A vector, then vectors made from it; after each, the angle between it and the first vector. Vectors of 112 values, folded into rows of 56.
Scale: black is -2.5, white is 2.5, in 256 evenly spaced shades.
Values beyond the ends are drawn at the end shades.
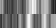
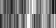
nearly parallel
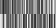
orthogonal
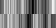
nearly opposite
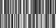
orthogonal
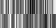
partly opposed
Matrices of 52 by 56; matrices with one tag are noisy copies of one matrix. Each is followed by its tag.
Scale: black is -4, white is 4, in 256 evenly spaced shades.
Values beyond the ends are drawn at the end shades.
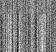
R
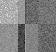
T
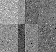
T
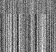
R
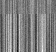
R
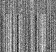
R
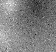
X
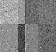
T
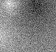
X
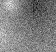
X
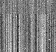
R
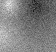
X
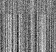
R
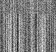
R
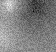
X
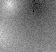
X
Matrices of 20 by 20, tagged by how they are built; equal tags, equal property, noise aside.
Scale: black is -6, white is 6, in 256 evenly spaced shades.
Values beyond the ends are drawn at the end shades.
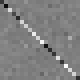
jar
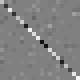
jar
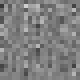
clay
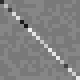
jar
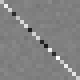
jar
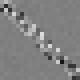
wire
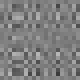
clay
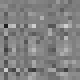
clay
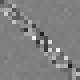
wire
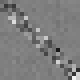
wire
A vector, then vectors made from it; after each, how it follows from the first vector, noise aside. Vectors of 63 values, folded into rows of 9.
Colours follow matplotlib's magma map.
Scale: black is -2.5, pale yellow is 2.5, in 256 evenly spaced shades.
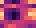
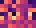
sign-scrambled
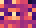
sign-scrambled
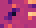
partly zeroed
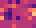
partly zeroed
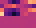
partly zeroed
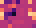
partly zeroed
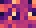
sign-scrambled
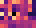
sign-scrambled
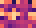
sign-scrambled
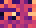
sign-scrambled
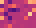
partly zeroed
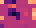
partly zeroed
